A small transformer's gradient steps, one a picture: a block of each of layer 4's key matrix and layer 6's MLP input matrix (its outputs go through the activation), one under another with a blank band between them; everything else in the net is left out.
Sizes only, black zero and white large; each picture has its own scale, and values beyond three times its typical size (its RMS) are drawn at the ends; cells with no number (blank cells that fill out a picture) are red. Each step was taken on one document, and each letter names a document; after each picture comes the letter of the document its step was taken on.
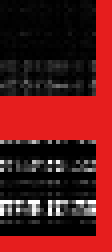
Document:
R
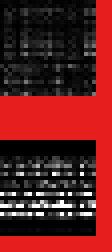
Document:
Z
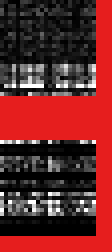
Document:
R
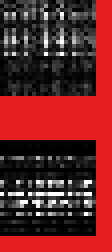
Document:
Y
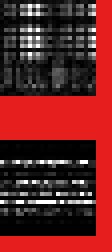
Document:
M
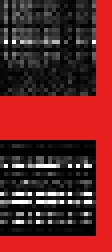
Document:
Y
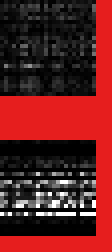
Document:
Z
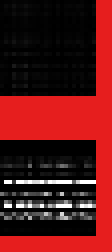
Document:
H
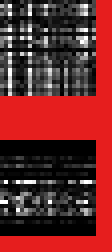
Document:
M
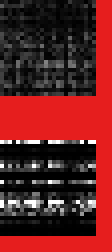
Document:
R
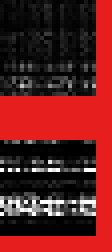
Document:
R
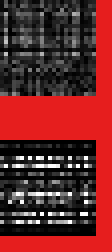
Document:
Y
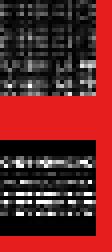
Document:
M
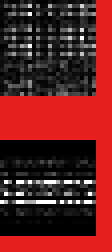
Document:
M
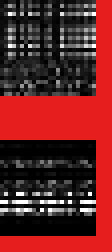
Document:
M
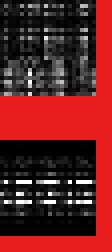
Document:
M
